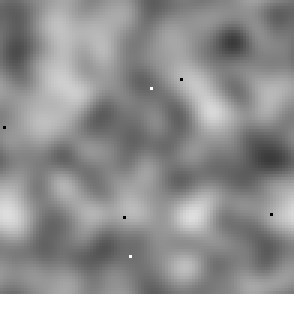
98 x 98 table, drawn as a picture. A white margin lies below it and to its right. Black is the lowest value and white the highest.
Mirror symmetry: none. Lone odd cells: 6, 2 higher and 4 lower than their neighbours. Grain: smooth. Odd rows or columns: none.
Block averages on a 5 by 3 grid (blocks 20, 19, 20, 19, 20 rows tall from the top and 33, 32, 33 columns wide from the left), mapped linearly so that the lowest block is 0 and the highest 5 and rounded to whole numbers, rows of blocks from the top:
330 | 524 | 200 | 443 | 111
